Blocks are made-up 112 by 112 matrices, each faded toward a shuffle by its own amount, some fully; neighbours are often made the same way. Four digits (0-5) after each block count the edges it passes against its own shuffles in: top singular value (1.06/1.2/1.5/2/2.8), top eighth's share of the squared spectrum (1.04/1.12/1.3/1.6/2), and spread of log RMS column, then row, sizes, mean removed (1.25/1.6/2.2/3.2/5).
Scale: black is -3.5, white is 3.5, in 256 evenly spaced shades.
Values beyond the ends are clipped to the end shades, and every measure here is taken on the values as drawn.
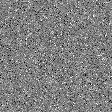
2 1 0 0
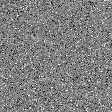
0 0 0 0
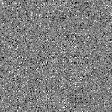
4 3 2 2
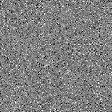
4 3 2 2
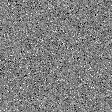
0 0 0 0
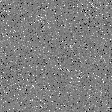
2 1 0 0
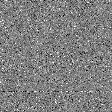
1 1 0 2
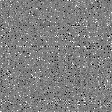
4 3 1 2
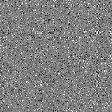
3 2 1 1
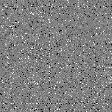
4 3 1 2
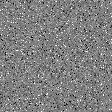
2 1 0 0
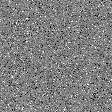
0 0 0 0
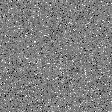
2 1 0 0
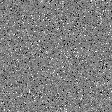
1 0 0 0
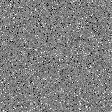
2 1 0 0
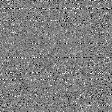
2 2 2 3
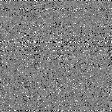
2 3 2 3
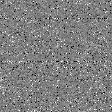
2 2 1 2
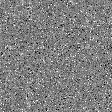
2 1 0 0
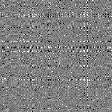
5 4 3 3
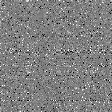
4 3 1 2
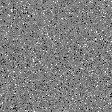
3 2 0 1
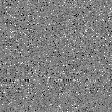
3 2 1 1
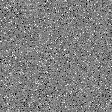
3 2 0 0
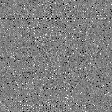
4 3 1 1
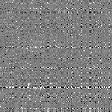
5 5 3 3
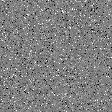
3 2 0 0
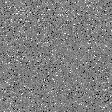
3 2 0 1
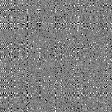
5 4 3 3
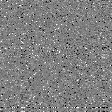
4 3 1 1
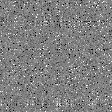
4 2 1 1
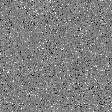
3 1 0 1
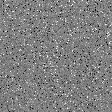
1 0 0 0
